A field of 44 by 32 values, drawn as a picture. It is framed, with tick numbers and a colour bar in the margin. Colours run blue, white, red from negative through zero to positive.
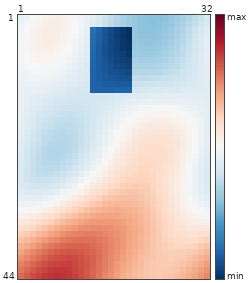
Ninth with the lowest average: top middle. Odd patch: lower, in the top middle. Stripes: none. Slope: up to the bottom. Roughest part: top middle.
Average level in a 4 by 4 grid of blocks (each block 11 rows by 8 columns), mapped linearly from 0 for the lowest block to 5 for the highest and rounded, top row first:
3101 / 2122 / 2343 / 5544
